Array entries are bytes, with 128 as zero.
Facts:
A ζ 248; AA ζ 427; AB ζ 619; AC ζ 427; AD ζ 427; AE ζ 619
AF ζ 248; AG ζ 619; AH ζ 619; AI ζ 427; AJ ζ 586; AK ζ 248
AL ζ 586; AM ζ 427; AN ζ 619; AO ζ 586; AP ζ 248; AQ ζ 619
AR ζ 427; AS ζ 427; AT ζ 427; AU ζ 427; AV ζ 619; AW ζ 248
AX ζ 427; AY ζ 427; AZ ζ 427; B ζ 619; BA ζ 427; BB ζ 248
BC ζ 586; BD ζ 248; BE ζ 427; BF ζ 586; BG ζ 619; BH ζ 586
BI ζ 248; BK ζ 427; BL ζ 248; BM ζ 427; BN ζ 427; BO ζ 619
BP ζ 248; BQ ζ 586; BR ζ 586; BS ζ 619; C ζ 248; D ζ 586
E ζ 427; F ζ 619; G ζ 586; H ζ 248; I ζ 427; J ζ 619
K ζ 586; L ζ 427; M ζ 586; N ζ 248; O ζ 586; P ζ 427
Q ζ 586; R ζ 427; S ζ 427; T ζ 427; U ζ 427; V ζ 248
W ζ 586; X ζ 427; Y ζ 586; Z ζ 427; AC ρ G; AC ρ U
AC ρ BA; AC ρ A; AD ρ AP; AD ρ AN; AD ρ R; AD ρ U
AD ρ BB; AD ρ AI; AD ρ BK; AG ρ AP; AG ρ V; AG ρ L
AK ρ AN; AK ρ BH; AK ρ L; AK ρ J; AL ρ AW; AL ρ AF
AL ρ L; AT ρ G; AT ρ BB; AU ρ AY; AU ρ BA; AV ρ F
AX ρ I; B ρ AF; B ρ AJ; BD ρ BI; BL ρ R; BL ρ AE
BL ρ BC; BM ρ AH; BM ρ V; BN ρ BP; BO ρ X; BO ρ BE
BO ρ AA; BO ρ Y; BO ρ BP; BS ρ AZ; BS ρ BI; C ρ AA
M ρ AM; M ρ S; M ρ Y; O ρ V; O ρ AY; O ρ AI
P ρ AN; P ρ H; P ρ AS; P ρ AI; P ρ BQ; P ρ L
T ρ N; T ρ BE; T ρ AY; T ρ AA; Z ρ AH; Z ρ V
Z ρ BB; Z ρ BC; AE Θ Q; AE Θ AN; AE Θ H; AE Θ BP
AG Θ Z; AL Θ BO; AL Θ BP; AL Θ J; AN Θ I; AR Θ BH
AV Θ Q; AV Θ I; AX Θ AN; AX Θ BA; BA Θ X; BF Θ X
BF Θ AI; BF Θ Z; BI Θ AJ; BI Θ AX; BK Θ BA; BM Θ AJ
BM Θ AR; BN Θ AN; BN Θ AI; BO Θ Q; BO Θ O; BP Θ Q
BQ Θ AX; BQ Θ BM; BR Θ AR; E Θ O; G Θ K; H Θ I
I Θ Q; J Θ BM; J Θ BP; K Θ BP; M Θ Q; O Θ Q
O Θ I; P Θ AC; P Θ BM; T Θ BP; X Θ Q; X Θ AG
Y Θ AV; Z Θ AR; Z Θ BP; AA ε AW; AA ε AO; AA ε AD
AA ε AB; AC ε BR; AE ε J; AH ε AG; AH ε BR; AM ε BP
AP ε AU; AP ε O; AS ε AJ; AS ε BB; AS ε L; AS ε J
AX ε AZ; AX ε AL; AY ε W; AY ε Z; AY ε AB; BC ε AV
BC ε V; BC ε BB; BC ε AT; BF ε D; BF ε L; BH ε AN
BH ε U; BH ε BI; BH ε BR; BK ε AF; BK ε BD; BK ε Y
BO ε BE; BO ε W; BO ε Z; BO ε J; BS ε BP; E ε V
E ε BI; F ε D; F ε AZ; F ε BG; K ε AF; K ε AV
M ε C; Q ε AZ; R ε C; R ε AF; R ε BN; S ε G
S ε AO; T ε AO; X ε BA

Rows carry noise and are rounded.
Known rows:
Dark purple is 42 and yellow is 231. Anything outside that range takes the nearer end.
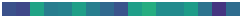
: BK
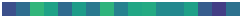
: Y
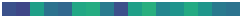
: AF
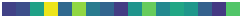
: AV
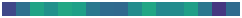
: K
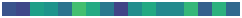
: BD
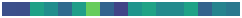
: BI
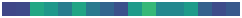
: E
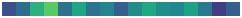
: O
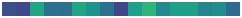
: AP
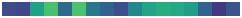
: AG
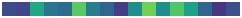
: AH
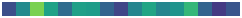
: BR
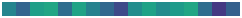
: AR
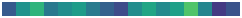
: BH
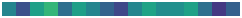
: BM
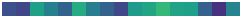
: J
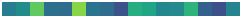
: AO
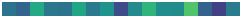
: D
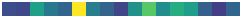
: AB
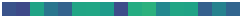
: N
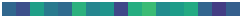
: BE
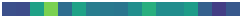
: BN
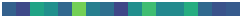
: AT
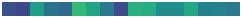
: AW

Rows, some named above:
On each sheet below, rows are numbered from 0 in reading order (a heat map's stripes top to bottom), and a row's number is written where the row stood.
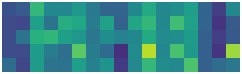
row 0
BF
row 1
AM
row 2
M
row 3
F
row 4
AZ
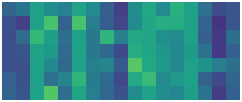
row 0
AC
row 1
AG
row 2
Y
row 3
BA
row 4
H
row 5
AY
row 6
Z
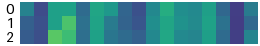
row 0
P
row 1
Z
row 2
AL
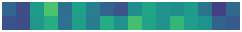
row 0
Z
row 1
BP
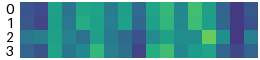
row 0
AM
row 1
AM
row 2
AJ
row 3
AY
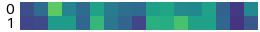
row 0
G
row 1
AN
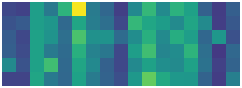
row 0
BS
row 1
AI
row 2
C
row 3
L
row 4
BM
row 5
AE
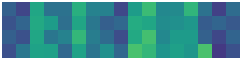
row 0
L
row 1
T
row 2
AY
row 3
I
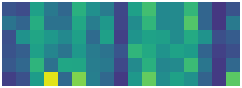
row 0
U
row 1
D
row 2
Q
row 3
X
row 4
BC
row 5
AV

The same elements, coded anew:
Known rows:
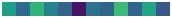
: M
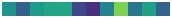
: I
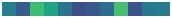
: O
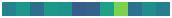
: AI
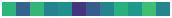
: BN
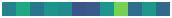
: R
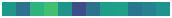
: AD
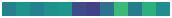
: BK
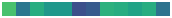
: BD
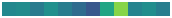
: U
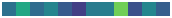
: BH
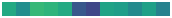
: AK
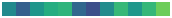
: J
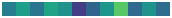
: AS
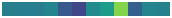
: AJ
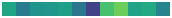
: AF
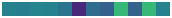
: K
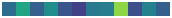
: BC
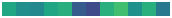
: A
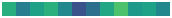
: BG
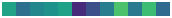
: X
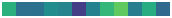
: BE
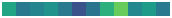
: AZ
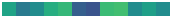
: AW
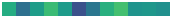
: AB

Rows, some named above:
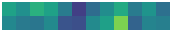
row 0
AC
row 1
AJ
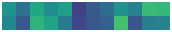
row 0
BM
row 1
O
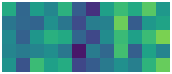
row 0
BI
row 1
G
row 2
J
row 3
BF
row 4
Z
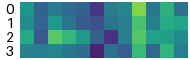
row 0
Y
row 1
BR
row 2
AV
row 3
K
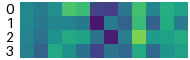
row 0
AE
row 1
BF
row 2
AN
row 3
AL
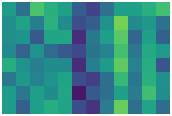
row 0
AG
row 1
AH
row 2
AY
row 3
BR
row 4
AM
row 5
BK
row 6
AX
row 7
I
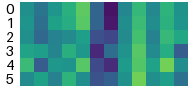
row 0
H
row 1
H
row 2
BA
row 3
F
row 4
BP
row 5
AH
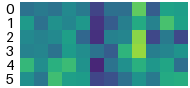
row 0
BQ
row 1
AR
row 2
Q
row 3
L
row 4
BS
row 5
P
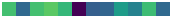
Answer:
BO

